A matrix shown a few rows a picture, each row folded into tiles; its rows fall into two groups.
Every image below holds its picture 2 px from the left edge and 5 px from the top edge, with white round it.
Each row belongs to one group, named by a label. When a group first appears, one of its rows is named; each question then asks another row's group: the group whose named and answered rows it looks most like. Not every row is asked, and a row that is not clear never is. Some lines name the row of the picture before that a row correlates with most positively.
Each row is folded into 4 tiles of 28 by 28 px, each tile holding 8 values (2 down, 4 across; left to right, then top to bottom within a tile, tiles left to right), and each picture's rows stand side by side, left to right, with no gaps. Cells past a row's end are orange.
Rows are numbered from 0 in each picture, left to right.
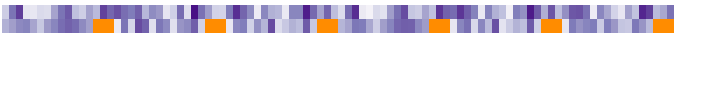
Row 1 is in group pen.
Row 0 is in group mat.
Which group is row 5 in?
pen
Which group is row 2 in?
pen
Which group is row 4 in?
pen
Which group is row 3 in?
mat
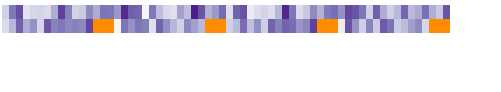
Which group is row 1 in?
pen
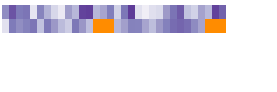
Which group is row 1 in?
mat
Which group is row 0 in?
pen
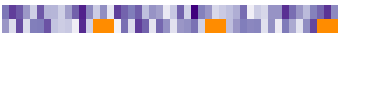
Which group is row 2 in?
mat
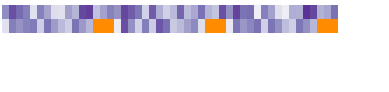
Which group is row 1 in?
pen
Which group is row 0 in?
pen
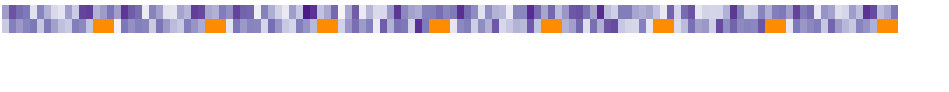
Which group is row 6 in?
mat
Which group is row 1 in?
pen
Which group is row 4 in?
pen
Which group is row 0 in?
pen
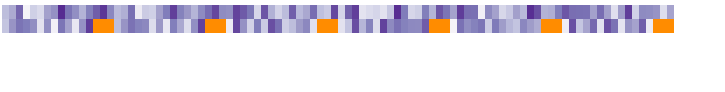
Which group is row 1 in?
mat
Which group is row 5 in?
pen
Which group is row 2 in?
pen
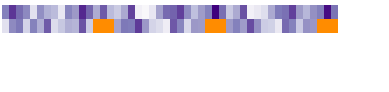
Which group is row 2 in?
mat
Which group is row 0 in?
pen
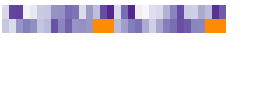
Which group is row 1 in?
mat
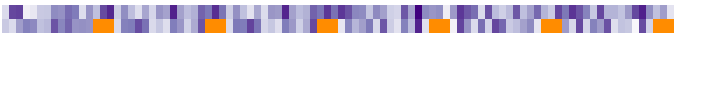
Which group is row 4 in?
pen
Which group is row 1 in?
mat
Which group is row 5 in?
pen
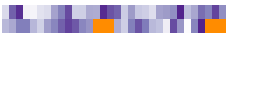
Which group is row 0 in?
mat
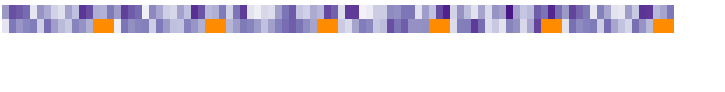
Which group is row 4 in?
mat
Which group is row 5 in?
pen
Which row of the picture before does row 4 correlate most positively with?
1
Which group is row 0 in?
pen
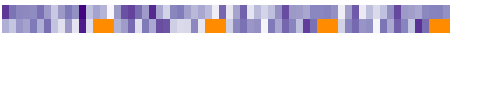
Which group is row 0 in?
pen
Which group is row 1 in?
pen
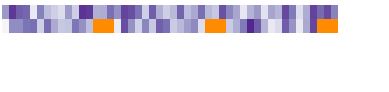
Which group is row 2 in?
mat
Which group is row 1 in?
pen
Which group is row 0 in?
pen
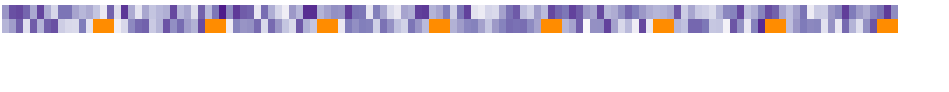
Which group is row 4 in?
mat
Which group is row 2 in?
pen
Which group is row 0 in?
pen
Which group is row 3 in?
pen
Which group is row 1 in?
mat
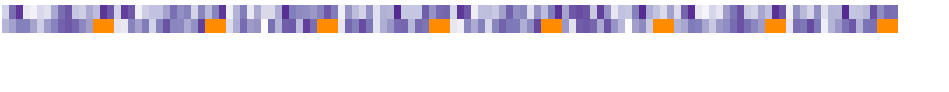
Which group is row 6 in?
mat
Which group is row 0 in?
mat
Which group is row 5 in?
pen
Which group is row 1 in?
mat
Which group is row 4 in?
mat
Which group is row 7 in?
mat
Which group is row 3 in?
mat
